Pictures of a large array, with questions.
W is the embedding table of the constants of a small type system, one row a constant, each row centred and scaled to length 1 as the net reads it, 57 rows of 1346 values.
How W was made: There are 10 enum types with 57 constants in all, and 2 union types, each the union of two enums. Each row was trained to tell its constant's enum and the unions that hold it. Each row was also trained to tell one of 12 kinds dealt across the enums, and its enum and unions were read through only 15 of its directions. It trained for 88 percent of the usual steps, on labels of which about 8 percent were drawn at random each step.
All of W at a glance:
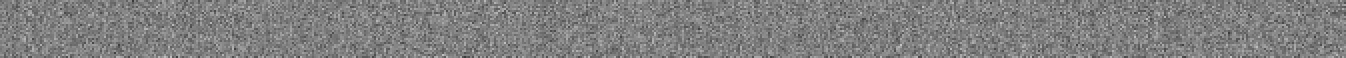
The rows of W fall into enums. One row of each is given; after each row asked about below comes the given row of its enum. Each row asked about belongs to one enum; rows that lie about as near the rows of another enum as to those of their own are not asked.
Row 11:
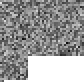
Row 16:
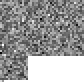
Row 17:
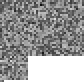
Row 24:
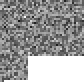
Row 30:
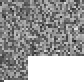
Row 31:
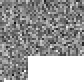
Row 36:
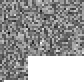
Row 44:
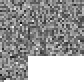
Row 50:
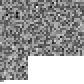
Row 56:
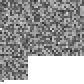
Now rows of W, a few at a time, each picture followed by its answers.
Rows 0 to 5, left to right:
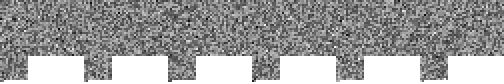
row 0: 17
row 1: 11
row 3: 11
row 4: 56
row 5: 16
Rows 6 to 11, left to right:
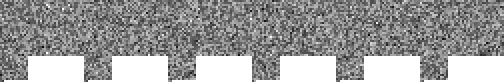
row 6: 30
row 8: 44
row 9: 56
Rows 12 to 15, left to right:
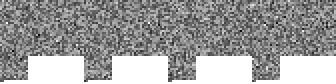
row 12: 50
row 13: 50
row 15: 36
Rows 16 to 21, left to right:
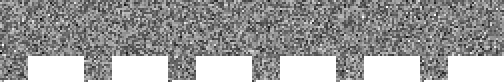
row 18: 11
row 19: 31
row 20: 17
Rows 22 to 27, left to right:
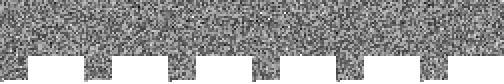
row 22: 16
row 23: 11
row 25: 36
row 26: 30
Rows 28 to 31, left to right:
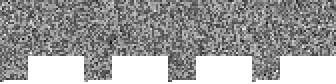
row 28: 50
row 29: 44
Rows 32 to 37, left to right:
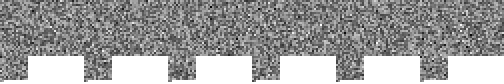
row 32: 44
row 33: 56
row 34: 36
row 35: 31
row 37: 11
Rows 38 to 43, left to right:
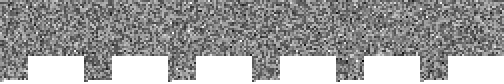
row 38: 56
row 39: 30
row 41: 31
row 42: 30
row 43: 44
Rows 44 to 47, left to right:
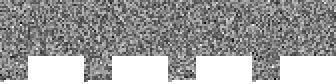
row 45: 50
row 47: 16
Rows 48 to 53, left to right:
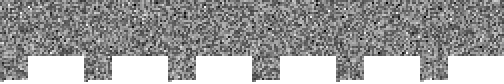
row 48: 11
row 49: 17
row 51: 31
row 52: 17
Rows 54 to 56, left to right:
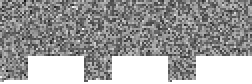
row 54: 44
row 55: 30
